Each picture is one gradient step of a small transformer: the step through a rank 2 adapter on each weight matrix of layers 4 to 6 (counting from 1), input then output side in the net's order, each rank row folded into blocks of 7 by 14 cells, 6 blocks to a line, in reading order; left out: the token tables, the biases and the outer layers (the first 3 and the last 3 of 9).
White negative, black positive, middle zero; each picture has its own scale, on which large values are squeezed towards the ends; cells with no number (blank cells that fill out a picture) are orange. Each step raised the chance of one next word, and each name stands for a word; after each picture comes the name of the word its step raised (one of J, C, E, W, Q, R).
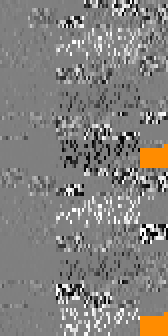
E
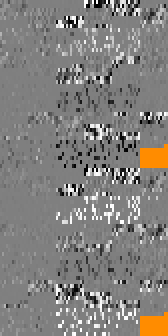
E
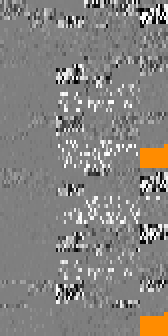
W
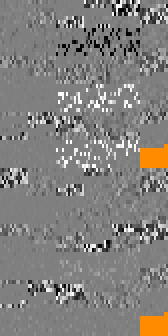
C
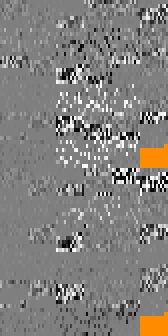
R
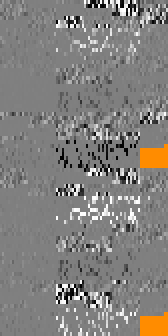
E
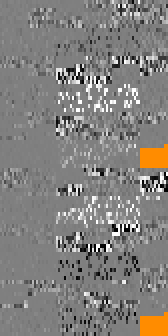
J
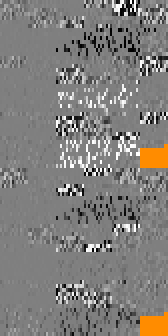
C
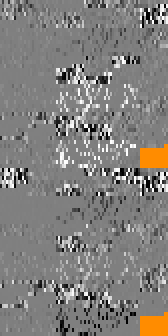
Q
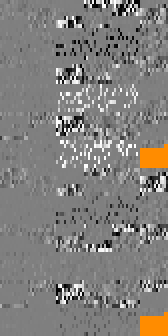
C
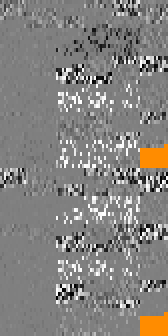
W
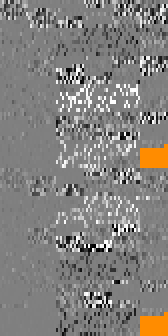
J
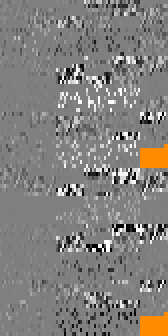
J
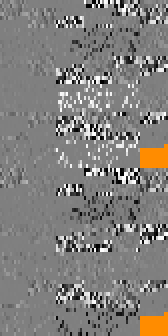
Q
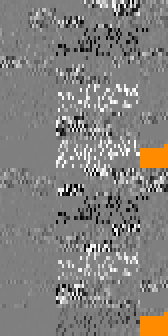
C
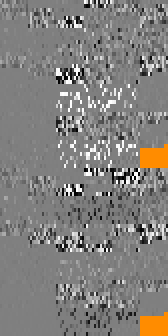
R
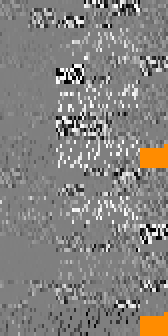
W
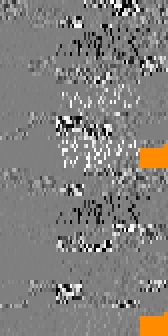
C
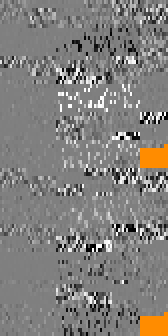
J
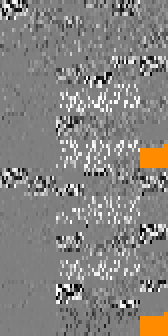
W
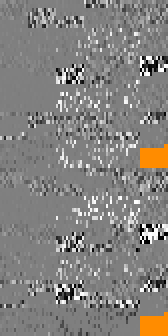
W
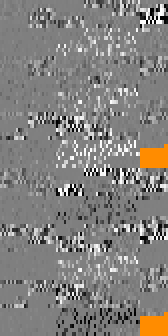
Q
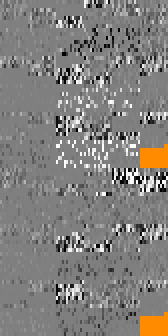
R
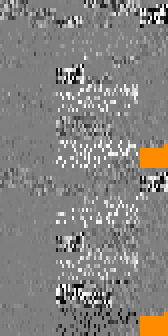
W
